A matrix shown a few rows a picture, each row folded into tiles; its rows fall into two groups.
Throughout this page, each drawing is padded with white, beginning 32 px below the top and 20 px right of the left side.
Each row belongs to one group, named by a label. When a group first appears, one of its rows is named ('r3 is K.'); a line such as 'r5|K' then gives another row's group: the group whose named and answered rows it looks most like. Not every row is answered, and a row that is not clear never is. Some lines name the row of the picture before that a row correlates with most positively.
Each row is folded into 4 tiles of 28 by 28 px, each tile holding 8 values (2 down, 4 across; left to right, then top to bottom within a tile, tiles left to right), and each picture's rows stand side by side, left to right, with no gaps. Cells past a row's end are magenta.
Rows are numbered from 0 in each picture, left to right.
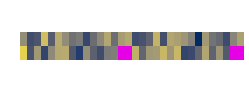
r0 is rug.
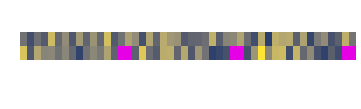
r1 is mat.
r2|mat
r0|rug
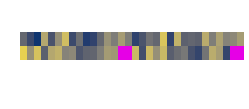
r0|rug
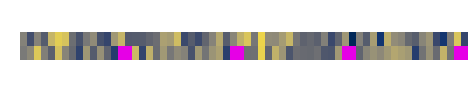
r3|mat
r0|mat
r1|rug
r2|mat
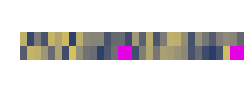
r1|mat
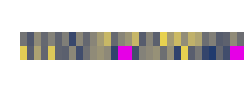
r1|mat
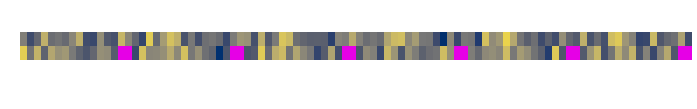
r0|rug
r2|mat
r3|mat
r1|mat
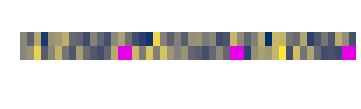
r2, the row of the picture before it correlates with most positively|1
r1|rug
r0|mat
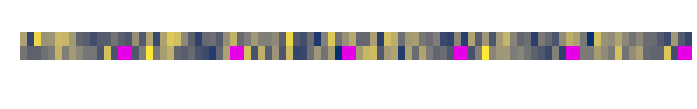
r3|mat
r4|mat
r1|mat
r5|mat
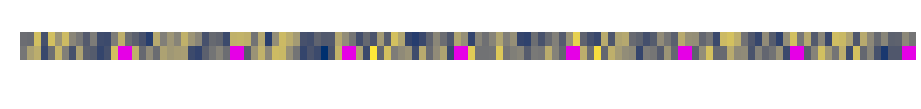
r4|rug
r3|rug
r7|mat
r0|mat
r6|mat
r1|rug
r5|rug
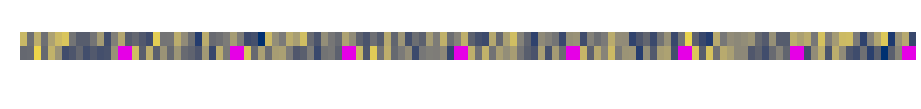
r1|rug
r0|mat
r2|rug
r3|rug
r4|rug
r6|rug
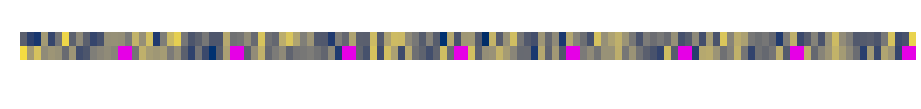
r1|mat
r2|mat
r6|mat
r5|mat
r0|rug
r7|rug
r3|mat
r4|rug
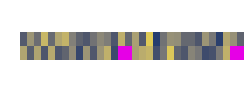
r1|mat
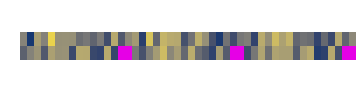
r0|mat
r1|mat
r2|mat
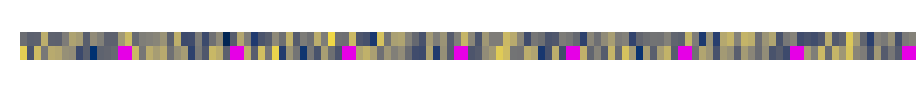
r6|mat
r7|rug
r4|mat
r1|rug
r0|rug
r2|rug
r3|rug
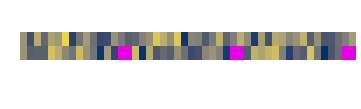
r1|rug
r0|mat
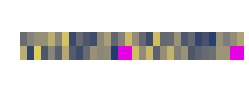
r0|rug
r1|rug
